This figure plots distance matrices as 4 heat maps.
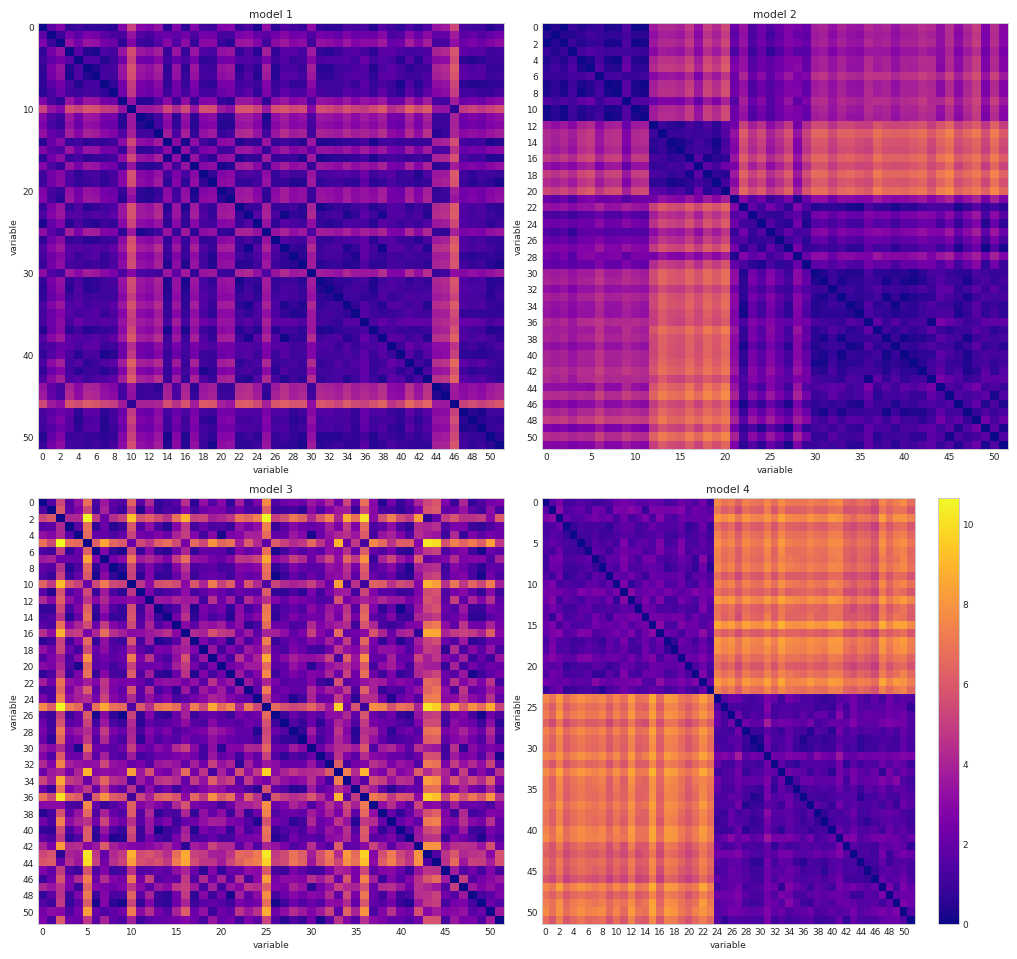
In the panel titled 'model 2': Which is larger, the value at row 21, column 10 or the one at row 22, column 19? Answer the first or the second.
the second
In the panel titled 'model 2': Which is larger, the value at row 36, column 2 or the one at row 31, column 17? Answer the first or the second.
the second
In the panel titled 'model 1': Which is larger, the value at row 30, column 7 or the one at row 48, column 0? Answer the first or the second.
the first
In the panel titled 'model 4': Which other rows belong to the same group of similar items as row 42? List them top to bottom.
24, 25, 26, 27, 28, 29, 30, 31, 32, 33, 34, 35, 36, 37, 38, 39, 40, 41, 43, 44, 45, 46, 47, 48, 49, 50, 51
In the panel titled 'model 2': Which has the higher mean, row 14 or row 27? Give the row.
14
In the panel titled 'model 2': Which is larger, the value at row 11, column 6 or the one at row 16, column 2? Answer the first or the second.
the second
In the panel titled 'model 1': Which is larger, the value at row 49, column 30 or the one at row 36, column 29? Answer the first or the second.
the first
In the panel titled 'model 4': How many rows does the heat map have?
52
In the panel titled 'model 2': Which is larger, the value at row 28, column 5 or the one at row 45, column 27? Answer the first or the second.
the first
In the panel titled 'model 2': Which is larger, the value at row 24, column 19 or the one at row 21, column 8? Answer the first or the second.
the first
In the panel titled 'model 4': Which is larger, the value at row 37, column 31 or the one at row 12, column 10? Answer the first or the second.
the first
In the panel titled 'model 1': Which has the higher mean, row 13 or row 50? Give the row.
13
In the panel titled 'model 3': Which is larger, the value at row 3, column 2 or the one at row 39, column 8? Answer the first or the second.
the first
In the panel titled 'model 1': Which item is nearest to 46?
10
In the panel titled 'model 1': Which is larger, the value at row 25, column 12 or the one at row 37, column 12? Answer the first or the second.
the second
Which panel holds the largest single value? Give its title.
model 3
